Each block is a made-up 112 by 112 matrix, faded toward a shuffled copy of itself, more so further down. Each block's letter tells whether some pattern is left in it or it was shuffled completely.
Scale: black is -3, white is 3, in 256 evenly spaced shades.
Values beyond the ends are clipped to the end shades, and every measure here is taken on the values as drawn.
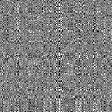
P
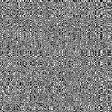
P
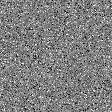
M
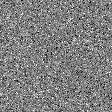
M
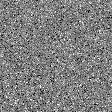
M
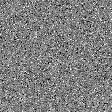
M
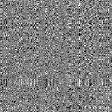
P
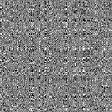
P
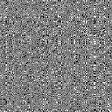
P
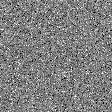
M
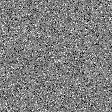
M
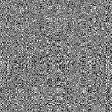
P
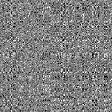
P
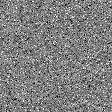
M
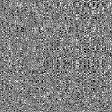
P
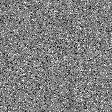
M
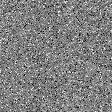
M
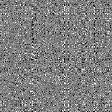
P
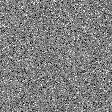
M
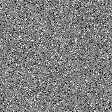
M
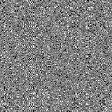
P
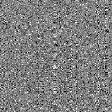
P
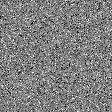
M
